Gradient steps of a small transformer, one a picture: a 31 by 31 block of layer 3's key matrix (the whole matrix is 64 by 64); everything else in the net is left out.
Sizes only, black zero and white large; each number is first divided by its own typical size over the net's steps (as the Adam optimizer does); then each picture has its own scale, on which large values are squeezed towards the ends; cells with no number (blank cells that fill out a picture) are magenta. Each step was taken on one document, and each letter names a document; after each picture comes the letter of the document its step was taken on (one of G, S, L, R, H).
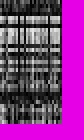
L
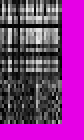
L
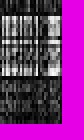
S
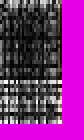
S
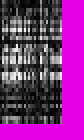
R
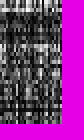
R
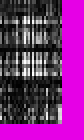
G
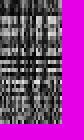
L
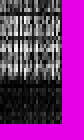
S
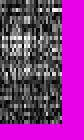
R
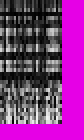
L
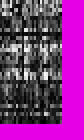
R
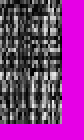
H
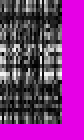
R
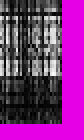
S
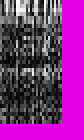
H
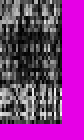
H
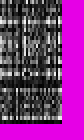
G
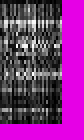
G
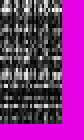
R
